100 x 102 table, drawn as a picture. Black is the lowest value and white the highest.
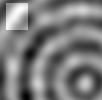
Rings: centred on the bottom right. Odd patch: higher, in the top left. Roughest part: top left. Average level on the scale: 50%. Histogram: bell-shaped. Ninth with the highest average: top left.
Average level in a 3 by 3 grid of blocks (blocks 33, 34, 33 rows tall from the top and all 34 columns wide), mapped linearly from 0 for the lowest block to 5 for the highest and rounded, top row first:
523
212
030
